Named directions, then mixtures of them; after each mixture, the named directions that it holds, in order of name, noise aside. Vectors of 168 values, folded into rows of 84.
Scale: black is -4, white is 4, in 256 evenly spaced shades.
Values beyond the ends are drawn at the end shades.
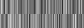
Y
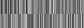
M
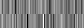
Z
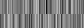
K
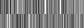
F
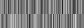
M, Y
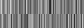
M, Z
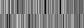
F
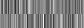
M, Z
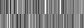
F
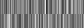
F, K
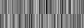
K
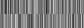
K, M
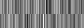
K, Z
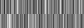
F, Y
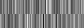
K, Z
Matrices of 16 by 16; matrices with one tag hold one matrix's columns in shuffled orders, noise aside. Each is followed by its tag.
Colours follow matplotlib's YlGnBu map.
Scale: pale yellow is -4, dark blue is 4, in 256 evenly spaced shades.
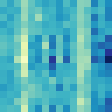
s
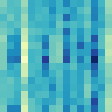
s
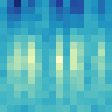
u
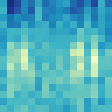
u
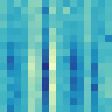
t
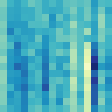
t
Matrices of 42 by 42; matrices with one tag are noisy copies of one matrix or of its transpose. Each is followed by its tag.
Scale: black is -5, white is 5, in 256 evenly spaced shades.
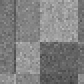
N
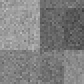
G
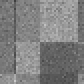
N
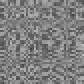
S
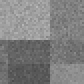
G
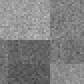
G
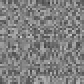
S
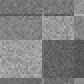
N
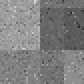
G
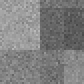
G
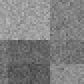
G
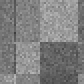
N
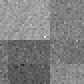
G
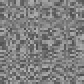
S
